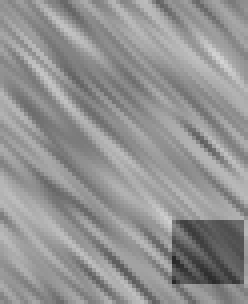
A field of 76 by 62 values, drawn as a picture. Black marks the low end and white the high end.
Grain: diagonal, down to the right. Ninth with the lowest average: bottom right. Average level on the scale: 60%. Odd patch: lower, in the bottom right. Mirror symmetry: none.
